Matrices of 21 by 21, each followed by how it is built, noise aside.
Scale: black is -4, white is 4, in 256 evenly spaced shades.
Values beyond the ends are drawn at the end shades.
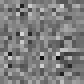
low rank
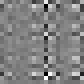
low rank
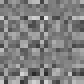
low rank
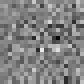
low rank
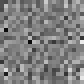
low rank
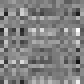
low rank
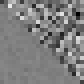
upper triangular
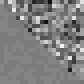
upper triangular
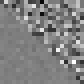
upper triangular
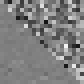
upper triangular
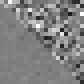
upper triangular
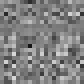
low rank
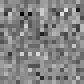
low rank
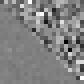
upper triangular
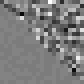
upper triangular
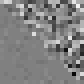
upper triangular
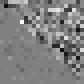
upper triangular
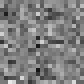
low rank
